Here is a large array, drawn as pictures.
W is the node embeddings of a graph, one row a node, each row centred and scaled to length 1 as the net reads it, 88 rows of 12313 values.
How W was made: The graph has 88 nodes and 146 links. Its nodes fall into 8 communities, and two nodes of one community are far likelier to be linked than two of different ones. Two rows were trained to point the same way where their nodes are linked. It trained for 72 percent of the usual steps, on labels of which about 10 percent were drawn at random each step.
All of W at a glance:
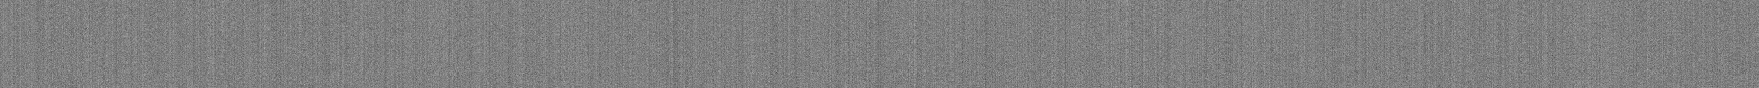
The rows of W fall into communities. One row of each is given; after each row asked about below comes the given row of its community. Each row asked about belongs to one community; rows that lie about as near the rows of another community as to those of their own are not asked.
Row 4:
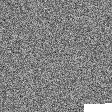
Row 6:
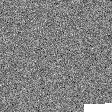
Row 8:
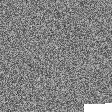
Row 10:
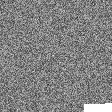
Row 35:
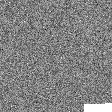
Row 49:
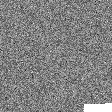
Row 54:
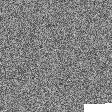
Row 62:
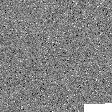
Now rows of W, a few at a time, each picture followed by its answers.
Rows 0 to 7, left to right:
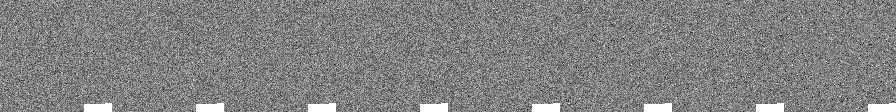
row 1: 10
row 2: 10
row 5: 35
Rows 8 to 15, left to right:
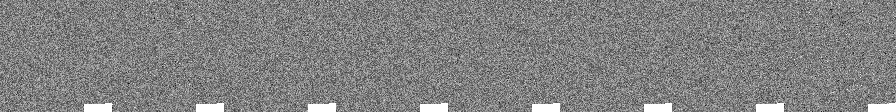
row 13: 8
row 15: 35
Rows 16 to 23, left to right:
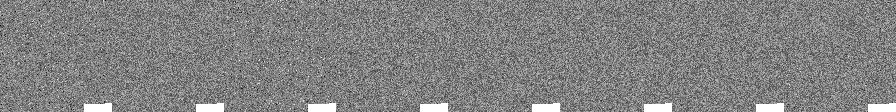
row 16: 10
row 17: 6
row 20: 49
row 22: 35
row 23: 8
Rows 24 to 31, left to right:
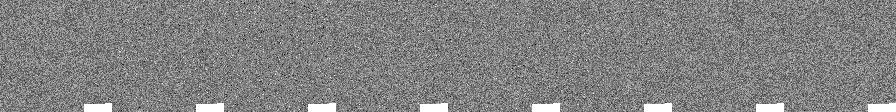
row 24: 4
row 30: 10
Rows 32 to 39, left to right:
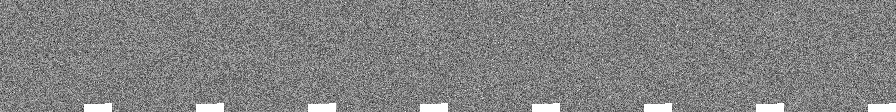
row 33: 62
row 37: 8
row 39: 6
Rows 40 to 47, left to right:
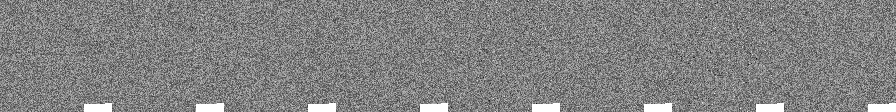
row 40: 4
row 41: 35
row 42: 6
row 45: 8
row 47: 10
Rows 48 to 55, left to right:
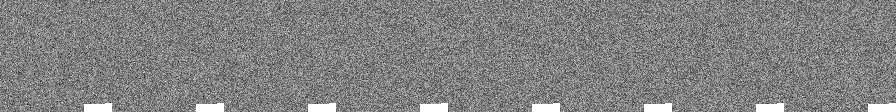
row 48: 54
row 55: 4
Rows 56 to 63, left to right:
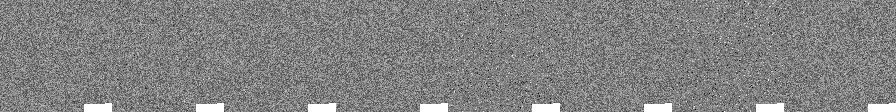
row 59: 4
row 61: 6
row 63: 4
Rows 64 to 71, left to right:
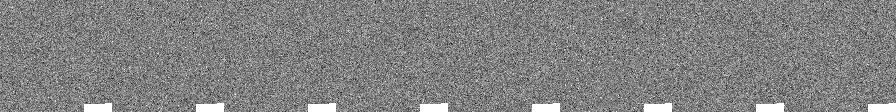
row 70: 62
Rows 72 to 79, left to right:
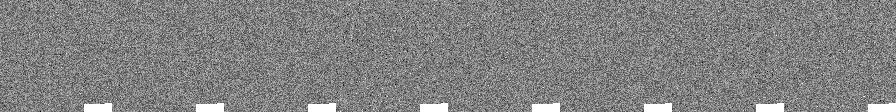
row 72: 6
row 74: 4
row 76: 54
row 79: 54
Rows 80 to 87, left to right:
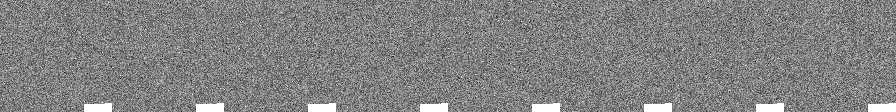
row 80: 54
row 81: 62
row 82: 8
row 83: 8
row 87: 54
